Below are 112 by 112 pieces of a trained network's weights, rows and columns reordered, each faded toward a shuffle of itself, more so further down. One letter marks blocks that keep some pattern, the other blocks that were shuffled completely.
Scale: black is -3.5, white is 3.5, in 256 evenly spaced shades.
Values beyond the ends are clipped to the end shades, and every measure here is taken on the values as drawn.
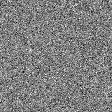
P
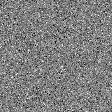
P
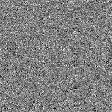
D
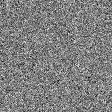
P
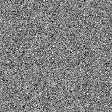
D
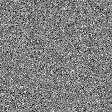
P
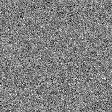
D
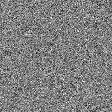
D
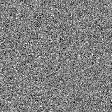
D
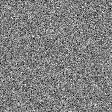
P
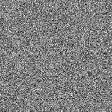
D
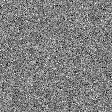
P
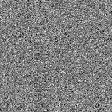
D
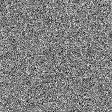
D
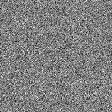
D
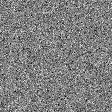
P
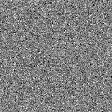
D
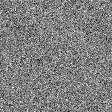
P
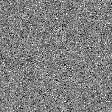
D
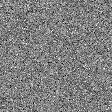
P
